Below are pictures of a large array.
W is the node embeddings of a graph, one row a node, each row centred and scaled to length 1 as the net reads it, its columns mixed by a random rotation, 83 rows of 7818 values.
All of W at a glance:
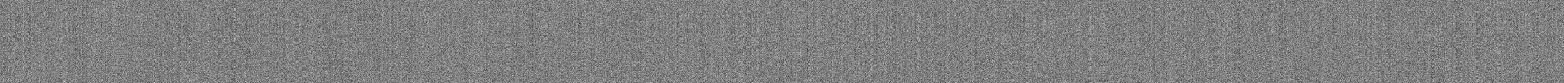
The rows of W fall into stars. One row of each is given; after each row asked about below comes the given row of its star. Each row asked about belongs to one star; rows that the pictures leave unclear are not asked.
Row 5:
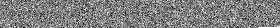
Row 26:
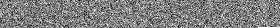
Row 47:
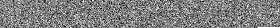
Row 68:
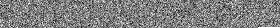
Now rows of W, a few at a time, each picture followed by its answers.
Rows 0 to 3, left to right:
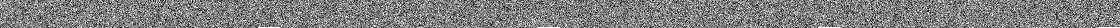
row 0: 47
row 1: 68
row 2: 5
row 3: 68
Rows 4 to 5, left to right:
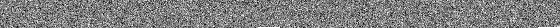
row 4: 47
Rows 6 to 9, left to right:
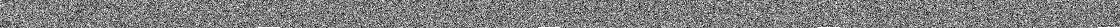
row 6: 47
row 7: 68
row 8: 26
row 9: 26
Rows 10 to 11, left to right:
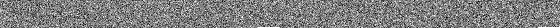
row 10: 26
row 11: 47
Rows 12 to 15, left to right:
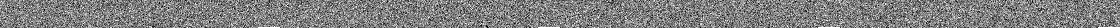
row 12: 47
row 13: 5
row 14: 5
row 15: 5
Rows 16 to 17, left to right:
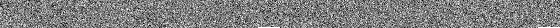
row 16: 26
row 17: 26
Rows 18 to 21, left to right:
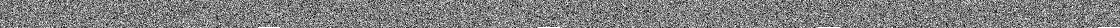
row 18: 68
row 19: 26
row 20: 26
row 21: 68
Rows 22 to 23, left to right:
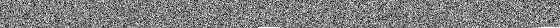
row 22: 68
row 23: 5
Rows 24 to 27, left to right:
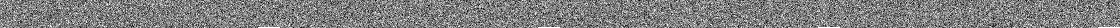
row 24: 5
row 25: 5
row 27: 5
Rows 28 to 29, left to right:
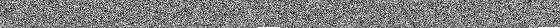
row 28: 68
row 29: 68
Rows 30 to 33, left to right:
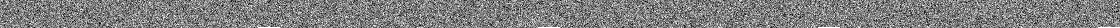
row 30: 26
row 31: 68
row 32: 68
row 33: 26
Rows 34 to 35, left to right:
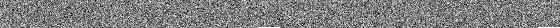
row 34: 26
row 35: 47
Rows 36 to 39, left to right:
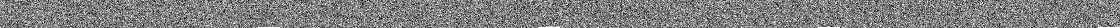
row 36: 47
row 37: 5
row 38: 26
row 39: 26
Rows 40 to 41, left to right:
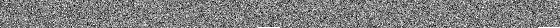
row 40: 26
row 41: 5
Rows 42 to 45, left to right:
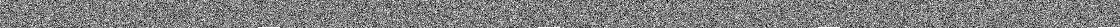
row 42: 68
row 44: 5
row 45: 5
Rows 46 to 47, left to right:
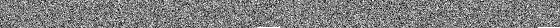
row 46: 47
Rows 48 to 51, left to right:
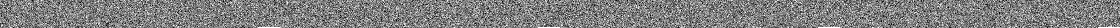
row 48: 68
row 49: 26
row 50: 68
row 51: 5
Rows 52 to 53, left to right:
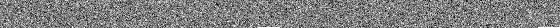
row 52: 26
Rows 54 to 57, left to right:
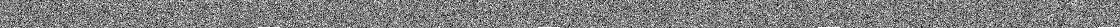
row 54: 26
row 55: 68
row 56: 26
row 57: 68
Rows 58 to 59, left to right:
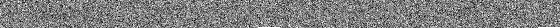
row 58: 26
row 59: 68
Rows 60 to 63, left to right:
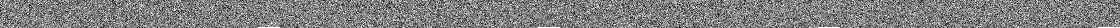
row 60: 68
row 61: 47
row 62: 47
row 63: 5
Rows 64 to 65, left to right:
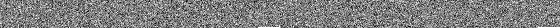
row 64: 5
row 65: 47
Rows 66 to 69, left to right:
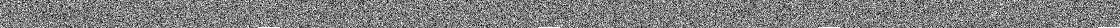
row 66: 26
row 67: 5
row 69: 5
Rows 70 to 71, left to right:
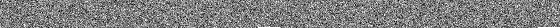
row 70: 26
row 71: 47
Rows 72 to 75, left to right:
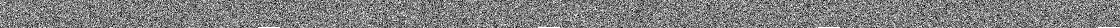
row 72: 68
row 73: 47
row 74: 5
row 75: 47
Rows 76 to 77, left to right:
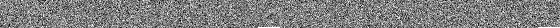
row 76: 47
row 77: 5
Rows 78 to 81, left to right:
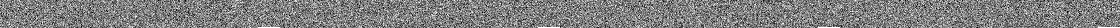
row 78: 68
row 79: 47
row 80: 47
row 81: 47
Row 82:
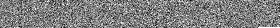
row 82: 5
